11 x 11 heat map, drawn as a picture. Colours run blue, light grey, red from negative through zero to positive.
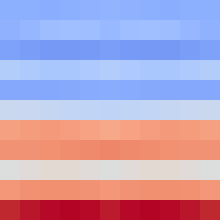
It is mirror symmetric from left to right. The field climbs toward the bottom. Streaks run across, left to right.
